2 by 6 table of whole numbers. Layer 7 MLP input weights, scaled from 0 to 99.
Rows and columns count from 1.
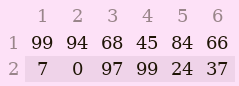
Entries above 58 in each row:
5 2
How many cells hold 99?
2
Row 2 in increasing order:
0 7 24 37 97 99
